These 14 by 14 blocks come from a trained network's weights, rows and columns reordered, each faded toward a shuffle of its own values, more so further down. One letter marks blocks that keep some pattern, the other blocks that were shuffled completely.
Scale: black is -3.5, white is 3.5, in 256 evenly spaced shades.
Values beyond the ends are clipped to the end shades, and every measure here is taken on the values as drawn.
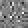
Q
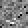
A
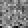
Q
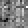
Q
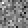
A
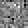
A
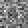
A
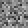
A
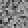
A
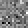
Q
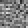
Q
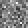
A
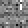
Q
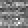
Q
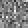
Q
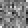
Q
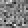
Q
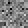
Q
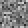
A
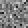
A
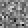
A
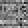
Q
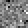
A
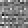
Q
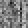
Q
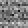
Q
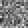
A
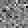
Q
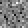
A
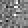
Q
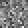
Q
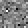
A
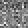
Q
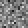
A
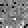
A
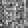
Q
